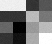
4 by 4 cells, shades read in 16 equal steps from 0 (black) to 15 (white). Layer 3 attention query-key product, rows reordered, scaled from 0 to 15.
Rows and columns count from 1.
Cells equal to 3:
4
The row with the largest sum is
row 1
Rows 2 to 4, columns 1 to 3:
3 3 11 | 6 0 9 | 3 1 10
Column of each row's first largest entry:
1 3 4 4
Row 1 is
14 14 3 5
